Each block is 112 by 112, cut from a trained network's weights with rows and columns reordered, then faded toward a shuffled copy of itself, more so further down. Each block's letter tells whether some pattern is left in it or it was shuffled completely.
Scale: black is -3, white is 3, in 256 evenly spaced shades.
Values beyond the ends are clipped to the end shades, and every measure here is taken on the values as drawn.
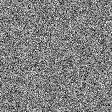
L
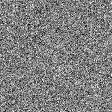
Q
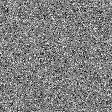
L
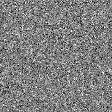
Q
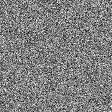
L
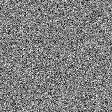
Q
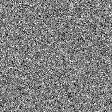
Q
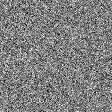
Q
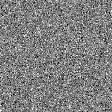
Q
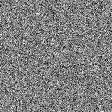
Q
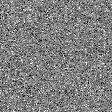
Q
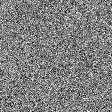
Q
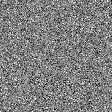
Q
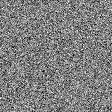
L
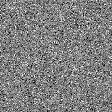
Q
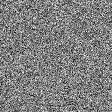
L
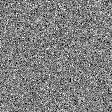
L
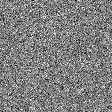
L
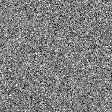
Q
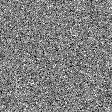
L
